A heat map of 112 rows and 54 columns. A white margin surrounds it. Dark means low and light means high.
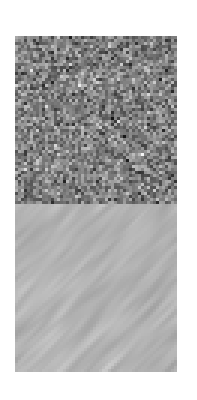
It is made of 2 by 1 panels. Panel 1,1: middling, fine-grained, strong in contrast. Panel 2,1: high, slanting up to the right, faint in contrast.
